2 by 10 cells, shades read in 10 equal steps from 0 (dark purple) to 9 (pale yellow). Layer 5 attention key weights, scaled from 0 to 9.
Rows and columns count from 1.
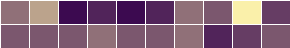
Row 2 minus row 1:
-1 -3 3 3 3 2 0 -2 -7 1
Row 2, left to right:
3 3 3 4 3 3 4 1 2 3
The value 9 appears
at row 1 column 9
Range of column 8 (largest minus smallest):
2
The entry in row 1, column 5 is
0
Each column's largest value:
4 6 3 4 3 3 4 3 9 3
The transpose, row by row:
4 3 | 6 3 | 0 3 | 1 4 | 0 3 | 1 3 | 4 4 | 3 1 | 9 2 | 2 3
